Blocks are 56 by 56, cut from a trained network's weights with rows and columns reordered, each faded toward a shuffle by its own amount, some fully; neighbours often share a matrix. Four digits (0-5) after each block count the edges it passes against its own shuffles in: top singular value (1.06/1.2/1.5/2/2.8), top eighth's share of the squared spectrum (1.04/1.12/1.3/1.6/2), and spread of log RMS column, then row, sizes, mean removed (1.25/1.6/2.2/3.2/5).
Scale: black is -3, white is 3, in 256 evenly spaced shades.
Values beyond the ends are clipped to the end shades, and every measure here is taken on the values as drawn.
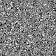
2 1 0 1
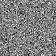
2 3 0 1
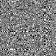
3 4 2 2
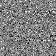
2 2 0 1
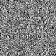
3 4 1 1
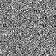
3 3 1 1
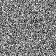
1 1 0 0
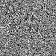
2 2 0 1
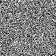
0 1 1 0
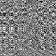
4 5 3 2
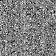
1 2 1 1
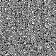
1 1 0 0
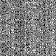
3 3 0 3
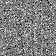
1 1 0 0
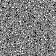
0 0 0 0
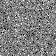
0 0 0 0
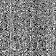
2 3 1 2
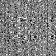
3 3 0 2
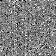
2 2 0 1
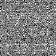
2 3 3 1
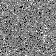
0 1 0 0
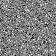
0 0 0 0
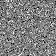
0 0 0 0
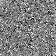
0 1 0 0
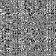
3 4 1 3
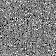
0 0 0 0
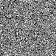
1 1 0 0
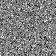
1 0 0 0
